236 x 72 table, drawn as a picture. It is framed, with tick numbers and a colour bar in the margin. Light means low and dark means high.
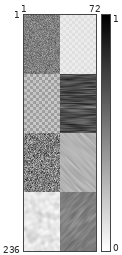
The table splits into 4 rows of 2 panels. Panel 1,1: middling, fine-grained. Panel 1,2: very low, checkered, faint in contrast. Panel 2,1: low, checkered. Panel 2,2: high, streaked across. Panel 3,1: middling, fine-grained, strong in contrast. Panel 3,2: low, slanting down to the right, faint in contrast. Panel 4,1: very low, blotchy, faint in contrast. Panel 4,2: middling, slanting up to the right, faint in contrast.
